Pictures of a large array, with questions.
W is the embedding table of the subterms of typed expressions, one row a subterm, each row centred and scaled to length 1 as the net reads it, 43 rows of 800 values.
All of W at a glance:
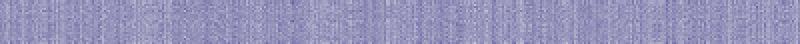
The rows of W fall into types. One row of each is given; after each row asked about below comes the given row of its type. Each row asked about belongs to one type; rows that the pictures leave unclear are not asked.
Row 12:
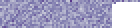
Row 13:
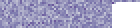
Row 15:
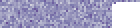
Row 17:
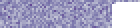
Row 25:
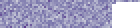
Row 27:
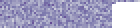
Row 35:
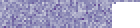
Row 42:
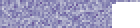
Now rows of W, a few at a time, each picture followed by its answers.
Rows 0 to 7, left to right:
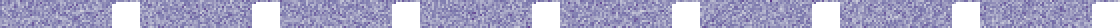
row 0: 42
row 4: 42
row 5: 12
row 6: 13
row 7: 17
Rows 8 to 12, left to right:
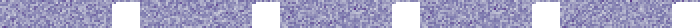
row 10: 35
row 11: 35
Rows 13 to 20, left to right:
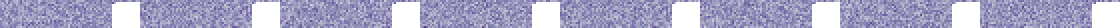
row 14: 17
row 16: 17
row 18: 27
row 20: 12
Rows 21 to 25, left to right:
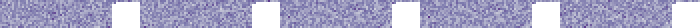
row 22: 42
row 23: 25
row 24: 25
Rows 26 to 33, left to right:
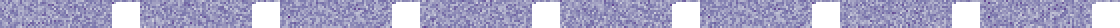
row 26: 13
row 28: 25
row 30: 15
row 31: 25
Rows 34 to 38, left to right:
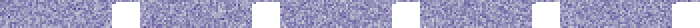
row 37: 27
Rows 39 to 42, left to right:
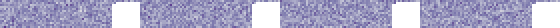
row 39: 15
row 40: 17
